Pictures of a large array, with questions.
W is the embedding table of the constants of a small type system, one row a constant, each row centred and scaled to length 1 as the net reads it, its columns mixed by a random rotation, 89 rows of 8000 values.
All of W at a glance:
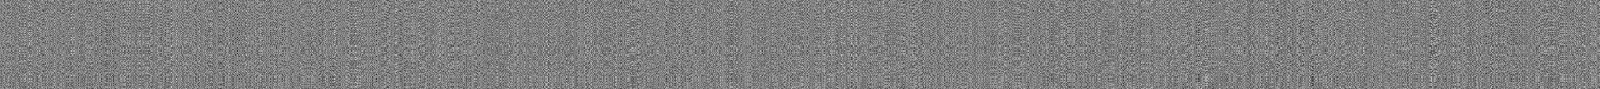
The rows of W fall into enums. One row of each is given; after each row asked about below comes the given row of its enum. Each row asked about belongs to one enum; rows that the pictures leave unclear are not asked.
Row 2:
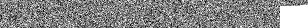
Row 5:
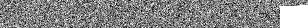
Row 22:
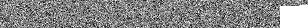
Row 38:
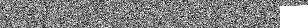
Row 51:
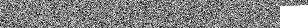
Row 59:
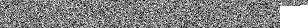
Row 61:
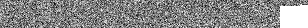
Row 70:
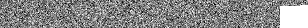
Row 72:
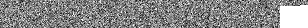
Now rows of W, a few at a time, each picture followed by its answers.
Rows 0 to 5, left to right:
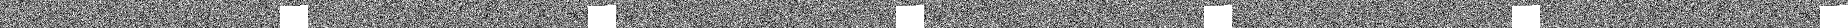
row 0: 72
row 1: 5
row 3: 2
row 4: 51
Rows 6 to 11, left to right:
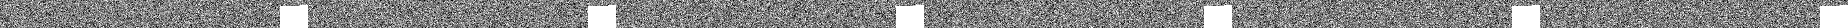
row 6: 22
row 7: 59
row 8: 5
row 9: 70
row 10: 38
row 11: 38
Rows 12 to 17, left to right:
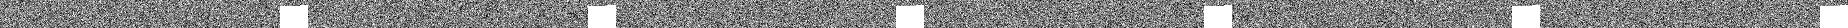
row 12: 72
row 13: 5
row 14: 51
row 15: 59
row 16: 2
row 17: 51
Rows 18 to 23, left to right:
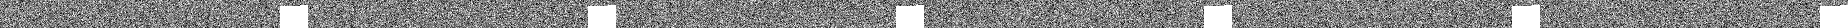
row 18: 72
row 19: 38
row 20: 61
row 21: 70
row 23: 59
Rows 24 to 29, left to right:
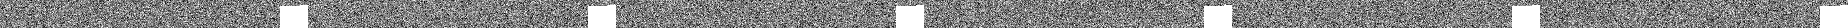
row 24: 38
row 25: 22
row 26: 59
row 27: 61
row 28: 51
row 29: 70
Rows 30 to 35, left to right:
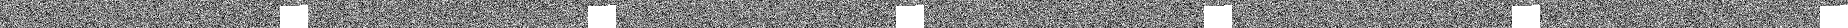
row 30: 22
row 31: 61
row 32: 22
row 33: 59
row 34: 22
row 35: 2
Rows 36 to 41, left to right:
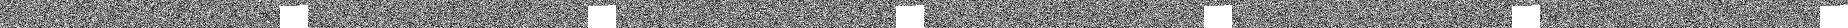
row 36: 5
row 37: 51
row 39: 51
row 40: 22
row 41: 2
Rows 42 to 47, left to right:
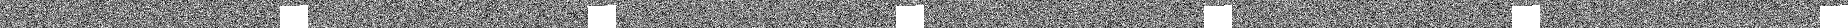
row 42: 38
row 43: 5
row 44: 22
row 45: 59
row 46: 59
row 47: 61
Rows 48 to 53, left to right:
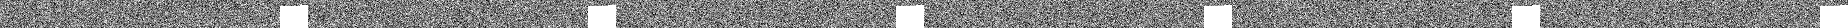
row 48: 61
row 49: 2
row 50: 51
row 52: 59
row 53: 51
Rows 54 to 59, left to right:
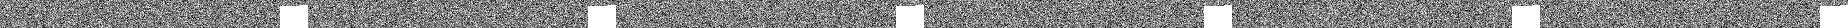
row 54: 38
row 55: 38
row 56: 22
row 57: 59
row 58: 70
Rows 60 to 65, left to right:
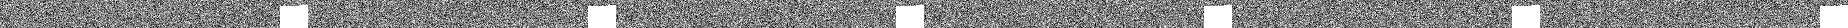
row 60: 22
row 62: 2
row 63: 2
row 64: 38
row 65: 61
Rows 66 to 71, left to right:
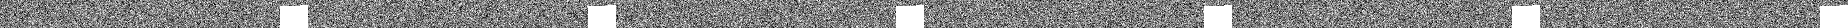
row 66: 70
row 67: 5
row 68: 2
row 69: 59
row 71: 38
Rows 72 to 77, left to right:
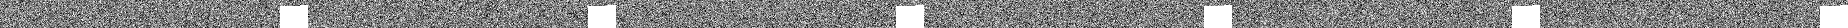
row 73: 5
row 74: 22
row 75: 51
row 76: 70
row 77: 70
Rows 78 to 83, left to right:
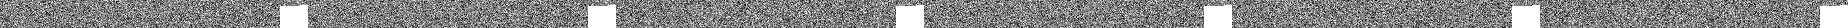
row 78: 22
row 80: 70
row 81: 22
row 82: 59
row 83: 70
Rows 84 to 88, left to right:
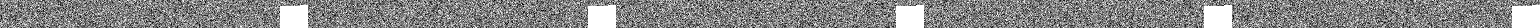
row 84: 2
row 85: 70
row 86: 59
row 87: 72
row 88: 2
